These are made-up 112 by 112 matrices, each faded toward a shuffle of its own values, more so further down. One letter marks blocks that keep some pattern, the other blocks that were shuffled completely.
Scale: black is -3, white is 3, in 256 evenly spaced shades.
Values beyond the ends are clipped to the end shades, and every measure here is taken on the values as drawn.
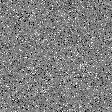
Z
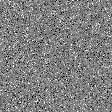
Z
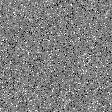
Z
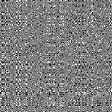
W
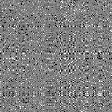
W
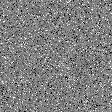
Z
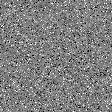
Z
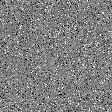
Z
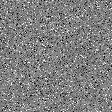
Z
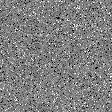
Z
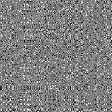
W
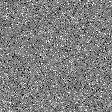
Z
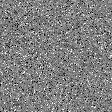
Z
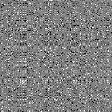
W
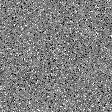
Z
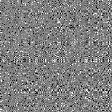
W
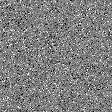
Z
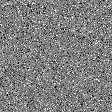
Z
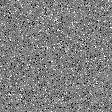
Z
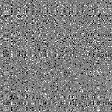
W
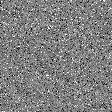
Z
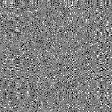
W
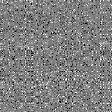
W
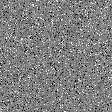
Z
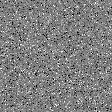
Z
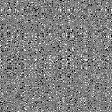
W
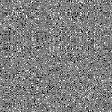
W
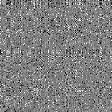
W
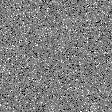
Z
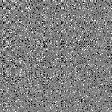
W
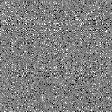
W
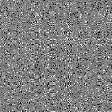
W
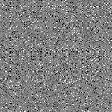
W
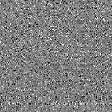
W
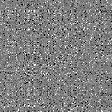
W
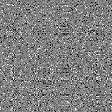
W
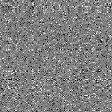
W
